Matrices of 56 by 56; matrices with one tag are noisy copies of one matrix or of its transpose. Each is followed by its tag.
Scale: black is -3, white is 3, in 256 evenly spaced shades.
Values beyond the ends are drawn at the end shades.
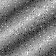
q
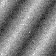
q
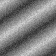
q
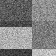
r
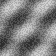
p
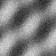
p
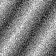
q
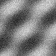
p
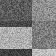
r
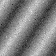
q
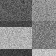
r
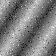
q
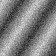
q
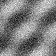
p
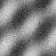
p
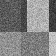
r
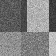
r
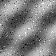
p
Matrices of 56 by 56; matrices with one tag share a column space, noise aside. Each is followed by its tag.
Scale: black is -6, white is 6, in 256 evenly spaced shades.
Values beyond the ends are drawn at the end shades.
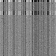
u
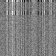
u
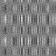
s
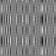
s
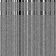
u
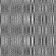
s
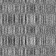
s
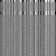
u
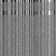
u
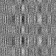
s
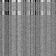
u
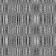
s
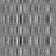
s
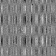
s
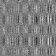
s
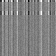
u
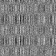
s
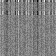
u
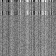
u
